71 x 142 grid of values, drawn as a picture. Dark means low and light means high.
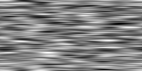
Mirror symmetry: none. Histogram: bell-shaped. Grain: streaks across. Average level on the scale: 50%. Slope: none.
